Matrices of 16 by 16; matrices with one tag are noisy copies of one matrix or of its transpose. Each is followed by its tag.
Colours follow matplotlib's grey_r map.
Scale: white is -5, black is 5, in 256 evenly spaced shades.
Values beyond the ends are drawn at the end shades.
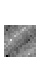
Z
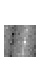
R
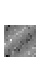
Z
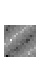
Z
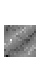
Z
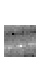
R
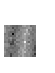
R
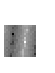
R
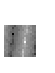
R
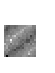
Z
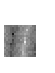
R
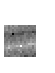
R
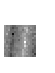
R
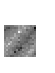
Z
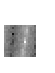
R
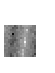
R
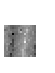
R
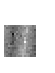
R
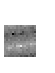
R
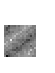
Z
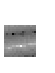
R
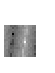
R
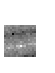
R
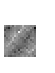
Z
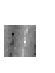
R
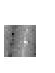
R
